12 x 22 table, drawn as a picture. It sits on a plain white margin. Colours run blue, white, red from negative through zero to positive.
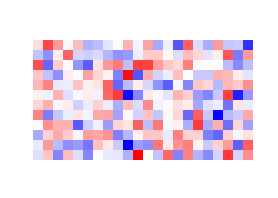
Odd rows or columns: none. Average level on the scale: 50%. Slope: none. Calmest part: middle left. Mirror symmetry: none. Histogram: bell-shaped.
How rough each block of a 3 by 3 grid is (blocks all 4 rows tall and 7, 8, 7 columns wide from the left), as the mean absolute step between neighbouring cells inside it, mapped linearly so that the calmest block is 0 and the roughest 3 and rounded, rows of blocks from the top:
221
023
133
